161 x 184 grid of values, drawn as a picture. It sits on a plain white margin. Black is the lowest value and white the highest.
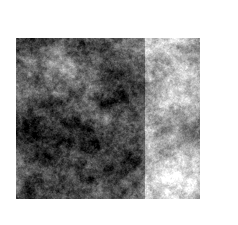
No regular stripes run through it. The ninth with the highest average is the bottom right. The ninth with the lowest average is the middle left. No lone cell stands out from its neighbours. The right part is higher, past a seam about 70% of the way across.
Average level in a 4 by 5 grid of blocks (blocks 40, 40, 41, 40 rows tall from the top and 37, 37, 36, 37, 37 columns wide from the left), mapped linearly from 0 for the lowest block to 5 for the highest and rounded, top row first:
1 2 1 3 4
1 1 1 2 4
0 0 1 2 3
1 1 1 3 5
